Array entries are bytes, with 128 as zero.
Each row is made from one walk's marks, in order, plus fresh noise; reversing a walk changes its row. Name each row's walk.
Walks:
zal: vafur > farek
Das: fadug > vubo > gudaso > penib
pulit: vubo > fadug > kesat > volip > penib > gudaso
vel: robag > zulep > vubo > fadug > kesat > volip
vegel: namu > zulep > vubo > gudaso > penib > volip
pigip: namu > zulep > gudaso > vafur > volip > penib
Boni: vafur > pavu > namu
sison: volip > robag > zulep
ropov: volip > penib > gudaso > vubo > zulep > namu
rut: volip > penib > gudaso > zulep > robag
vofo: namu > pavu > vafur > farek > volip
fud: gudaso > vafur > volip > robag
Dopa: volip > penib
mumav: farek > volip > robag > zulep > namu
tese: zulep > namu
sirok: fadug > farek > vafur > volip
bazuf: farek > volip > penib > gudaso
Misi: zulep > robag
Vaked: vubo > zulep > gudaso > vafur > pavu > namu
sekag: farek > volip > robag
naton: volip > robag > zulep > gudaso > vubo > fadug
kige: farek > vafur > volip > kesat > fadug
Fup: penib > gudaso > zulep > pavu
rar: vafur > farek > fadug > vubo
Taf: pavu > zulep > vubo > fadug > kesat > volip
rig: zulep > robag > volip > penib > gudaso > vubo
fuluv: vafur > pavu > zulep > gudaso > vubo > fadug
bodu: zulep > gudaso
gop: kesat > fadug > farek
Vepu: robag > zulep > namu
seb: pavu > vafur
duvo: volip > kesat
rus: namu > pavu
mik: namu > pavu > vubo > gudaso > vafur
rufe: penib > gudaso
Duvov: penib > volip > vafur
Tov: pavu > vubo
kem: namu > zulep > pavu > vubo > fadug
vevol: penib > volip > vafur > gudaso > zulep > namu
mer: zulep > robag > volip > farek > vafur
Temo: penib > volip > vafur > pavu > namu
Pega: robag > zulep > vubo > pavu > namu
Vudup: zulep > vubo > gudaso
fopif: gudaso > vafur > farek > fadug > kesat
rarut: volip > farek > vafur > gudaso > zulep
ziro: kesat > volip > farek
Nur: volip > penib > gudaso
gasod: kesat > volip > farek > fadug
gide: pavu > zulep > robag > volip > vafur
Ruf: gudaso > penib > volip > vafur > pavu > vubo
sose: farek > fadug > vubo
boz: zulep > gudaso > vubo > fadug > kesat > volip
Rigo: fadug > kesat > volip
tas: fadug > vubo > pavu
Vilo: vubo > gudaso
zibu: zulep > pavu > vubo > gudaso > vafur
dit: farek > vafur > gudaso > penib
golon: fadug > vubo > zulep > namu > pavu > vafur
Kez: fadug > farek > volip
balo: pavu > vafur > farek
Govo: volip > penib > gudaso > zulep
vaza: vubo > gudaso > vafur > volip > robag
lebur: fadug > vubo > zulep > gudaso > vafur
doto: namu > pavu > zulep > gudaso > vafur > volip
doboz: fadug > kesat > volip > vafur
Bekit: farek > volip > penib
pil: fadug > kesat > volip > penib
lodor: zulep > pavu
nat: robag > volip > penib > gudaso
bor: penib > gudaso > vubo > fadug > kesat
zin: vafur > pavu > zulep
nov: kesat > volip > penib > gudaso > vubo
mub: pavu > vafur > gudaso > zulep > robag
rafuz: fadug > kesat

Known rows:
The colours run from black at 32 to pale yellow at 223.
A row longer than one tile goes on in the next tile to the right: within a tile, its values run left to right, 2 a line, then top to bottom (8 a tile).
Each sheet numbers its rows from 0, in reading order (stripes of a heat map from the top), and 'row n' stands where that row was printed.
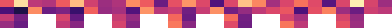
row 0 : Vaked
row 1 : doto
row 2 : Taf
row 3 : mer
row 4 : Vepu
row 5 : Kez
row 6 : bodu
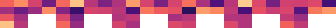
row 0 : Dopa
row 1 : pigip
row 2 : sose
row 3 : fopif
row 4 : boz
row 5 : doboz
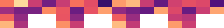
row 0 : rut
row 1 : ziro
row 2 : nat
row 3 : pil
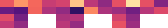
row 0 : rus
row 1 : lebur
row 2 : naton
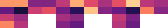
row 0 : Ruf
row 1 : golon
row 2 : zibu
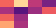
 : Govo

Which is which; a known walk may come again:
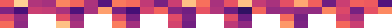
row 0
Fup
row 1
Duvov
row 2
Temo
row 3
tese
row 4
doto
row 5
sison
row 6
Rigo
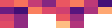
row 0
seb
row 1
Bekit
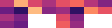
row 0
golon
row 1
balo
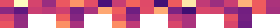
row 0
bodu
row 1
sekag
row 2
ziro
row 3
Vilo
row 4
lodor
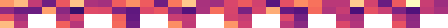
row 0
nat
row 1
Das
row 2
gide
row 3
rufe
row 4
pil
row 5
rus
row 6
boz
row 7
vegel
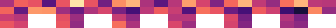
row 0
gop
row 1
naton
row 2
vaza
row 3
sose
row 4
mub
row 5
mik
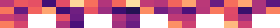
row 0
gasod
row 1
Pega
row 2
Vaked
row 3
nov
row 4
bazuf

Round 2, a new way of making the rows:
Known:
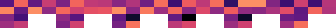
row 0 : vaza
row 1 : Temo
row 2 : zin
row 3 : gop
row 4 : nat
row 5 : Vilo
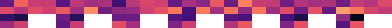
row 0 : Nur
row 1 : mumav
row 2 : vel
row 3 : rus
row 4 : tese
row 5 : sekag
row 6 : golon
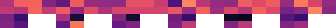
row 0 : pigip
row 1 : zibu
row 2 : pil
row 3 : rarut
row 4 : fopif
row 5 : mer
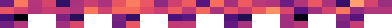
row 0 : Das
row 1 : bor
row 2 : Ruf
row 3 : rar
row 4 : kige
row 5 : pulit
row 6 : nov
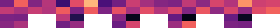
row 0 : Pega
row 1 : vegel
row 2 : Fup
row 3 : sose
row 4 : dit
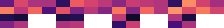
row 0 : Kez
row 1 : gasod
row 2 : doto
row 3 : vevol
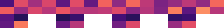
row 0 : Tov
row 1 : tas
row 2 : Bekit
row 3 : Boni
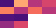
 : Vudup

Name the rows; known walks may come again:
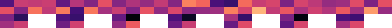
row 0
rufe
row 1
rus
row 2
sose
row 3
bazuf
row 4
ropov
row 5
Fup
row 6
zal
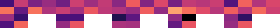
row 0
mik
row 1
Dopa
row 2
Misi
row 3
golon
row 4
Duvov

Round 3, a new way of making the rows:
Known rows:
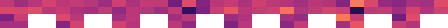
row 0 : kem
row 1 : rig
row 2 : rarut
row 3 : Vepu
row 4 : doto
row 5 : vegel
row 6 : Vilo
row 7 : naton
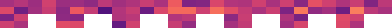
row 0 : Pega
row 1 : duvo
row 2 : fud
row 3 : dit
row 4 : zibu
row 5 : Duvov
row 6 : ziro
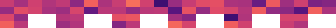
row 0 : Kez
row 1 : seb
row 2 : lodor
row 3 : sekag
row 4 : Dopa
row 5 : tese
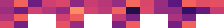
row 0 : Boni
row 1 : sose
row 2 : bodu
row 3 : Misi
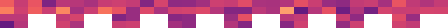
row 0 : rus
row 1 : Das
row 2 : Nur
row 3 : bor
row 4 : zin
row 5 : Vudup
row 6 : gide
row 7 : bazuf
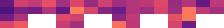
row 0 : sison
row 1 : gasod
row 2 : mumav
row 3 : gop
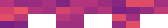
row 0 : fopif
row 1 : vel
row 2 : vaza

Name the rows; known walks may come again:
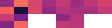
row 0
bodu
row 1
vevol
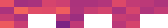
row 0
Bekit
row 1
pigip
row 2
nov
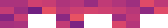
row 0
mub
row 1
fuluv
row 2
lebur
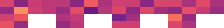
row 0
sose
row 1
seb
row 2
Nur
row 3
sirok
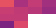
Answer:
Ruf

